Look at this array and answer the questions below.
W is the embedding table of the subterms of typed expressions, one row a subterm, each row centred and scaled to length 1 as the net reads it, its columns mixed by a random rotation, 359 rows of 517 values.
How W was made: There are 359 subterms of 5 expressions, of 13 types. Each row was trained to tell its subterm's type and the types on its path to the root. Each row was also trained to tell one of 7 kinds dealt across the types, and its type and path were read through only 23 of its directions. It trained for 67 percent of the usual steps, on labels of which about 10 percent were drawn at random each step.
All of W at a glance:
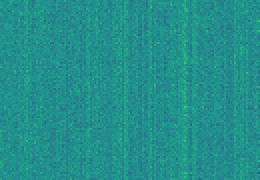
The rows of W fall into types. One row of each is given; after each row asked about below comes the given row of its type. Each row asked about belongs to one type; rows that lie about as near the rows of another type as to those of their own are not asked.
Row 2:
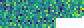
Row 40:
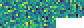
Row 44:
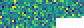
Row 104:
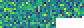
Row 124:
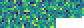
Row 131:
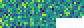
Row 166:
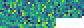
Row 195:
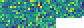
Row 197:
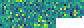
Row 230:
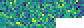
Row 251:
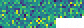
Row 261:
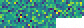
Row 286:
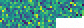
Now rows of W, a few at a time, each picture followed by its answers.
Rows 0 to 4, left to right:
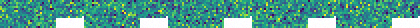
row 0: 286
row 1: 286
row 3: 2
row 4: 195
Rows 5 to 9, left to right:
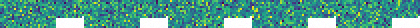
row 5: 251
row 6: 230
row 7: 195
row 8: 286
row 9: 44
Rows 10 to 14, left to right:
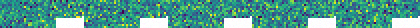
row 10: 197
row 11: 2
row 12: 44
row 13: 124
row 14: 2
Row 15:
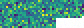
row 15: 44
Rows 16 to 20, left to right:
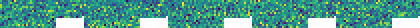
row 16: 230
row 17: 251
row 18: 2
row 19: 261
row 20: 40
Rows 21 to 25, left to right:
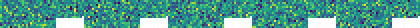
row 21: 104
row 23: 195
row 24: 40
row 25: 230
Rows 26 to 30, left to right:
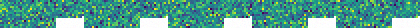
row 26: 286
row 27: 131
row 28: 44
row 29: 195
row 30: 131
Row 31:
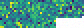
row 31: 286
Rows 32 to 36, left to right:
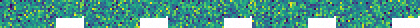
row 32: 261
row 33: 2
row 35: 166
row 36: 104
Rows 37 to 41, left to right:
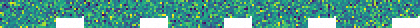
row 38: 44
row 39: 230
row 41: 195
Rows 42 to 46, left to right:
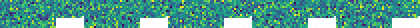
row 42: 195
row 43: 131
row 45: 44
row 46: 124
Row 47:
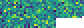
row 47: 261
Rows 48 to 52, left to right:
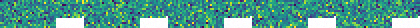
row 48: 197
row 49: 44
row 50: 197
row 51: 286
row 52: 230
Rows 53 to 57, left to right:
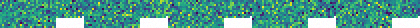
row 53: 197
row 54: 2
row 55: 40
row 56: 195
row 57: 124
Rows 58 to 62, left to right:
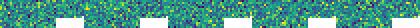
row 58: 104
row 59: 286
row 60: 197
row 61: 131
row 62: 197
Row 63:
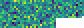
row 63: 40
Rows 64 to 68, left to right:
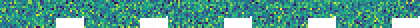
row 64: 286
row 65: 124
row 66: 2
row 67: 44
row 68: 197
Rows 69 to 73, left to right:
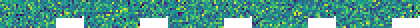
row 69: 261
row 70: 166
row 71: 195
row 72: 44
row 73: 131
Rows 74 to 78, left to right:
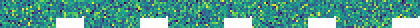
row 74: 2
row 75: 261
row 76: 2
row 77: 40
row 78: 195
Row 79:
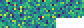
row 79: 251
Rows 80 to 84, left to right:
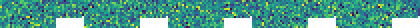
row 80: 124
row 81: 40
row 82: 166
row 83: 2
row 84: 124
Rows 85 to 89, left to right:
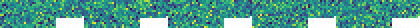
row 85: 44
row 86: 286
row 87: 44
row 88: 40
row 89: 104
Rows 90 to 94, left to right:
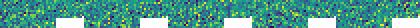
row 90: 261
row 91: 197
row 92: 2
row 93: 124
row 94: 251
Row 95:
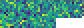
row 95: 230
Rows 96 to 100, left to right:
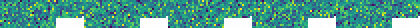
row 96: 2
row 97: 124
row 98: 195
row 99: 124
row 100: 261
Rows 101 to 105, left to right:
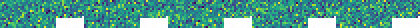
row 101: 197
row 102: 44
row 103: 197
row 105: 40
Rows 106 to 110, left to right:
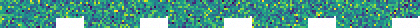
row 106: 230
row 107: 2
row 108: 166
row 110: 286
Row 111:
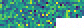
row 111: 230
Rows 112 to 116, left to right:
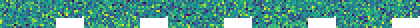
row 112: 230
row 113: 124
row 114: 2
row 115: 40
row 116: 261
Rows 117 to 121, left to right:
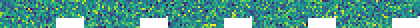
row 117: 40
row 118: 166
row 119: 2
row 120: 197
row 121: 124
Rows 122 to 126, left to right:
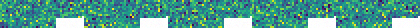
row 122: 251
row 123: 104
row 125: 104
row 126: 286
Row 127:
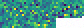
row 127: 197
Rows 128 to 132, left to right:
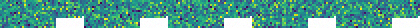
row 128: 124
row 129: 261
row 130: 230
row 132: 44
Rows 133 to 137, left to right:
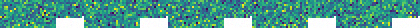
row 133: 44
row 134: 286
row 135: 251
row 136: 2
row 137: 261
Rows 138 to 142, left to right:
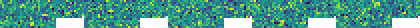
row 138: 131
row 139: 124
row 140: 131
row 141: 104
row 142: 131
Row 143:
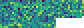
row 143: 166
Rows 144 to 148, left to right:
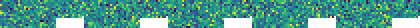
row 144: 40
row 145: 251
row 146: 230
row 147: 197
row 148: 251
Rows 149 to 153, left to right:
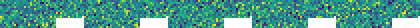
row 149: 2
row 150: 44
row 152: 286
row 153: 230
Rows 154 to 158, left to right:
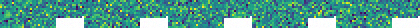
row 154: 286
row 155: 230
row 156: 44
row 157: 230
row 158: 124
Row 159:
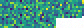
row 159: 166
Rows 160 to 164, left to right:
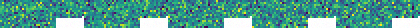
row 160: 124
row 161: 40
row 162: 230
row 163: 124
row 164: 131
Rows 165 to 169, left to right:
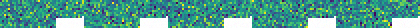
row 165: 261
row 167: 251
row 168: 166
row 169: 286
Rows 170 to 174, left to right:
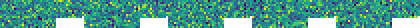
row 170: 286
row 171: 230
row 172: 40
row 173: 40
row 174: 104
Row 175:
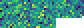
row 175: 44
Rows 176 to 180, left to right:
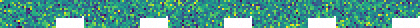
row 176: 166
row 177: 261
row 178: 286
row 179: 40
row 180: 131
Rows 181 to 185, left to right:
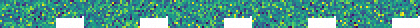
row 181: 251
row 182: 166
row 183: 261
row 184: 286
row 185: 44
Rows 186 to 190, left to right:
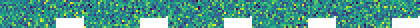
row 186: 197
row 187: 2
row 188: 40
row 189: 124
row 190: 195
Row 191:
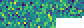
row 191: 251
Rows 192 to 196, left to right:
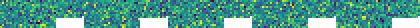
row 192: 2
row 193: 40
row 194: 131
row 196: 124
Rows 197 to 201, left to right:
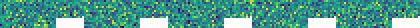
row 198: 286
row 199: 197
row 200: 195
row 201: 124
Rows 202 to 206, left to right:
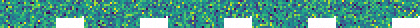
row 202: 131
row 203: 286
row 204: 197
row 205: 230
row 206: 2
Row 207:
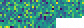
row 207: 131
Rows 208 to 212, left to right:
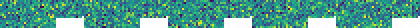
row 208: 251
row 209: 261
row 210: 131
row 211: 40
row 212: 40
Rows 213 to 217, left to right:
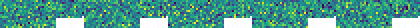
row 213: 251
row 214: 197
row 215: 40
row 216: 166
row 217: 286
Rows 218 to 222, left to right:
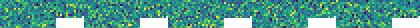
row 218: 261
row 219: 197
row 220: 251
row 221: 166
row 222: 166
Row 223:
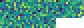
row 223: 2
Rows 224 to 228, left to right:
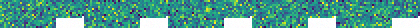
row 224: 230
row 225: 261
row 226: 261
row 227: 131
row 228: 166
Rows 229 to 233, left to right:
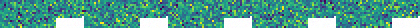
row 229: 2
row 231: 40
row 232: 251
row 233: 40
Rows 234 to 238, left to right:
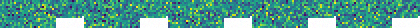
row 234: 251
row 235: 230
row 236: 195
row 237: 124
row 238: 44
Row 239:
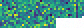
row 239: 40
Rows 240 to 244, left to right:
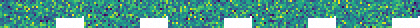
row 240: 40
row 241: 230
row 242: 124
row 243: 261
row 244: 195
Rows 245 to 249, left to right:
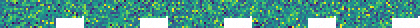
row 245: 261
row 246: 40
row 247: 286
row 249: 40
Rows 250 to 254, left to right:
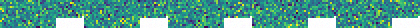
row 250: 286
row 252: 286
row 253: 40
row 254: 44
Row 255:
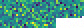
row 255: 197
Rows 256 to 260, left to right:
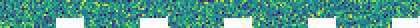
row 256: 131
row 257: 166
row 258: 104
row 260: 40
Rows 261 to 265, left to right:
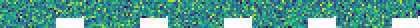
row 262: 230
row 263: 195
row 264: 230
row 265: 261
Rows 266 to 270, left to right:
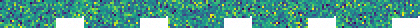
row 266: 251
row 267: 104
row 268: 230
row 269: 166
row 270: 40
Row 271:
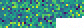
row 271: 286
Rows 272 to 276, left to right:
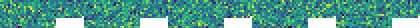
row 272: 166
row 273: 195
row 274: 131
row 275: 230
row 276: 131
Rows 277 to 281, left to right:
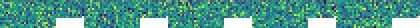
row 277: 166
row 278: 261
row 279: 44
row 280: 230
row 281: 195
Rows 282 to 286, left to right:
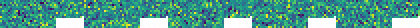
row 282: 2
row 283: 195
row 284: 131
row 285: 40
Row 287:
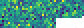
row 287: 44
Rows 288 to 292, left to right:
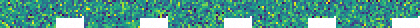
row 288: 131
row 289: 166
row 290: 2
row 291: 131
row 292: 40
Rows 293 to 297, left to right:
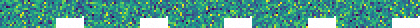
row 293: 44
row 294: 166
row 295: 2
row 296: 166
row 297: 261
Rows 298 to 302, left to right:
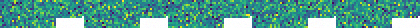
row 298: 44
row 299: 44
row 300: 44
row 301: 166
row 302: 261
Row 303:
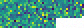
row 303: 44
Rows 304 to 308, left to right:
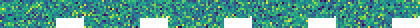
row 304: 286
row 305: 40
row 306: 131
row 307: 251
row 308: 124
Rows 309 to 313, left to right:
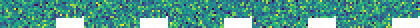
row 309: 261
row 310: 124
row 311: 131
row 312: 131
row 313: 195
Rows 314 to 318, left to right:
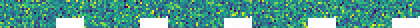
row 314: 131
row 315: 230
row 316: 197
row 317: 2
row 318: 2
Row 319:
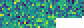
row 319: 251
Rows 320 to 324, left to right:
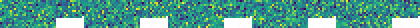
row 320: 166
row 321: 124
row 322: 251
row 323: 44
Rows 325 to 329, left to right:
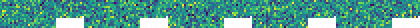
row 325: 44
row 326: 251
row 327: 2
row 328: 44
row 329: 261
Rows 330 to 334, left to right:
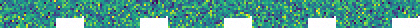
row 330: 104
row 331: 251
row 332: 44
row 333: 261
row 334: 131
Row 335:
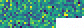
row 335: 195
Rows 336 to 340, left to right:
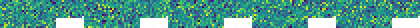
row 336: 230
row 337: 40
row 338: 166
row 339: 230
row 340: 251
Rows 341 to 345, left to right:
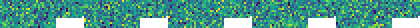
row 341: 131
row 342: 197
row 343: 44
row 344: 195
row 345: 2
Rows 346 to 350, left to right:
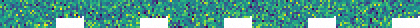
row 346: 197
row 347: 251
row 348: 104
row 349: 230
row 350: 251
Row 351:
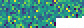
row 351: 230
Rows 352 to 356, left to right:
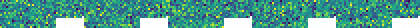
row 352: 261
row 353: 104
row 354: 166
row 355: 2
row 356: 251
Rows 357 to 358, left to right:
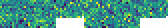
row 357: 197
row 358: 124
